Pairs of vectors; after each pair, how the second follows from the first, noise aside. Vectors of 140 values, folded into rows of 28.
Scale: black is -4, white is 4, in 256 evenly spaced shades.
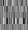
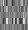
negated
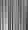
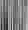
negated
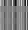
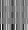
reversed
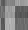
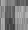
negated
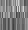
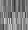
reversed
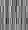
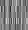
negated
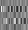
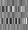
reversed
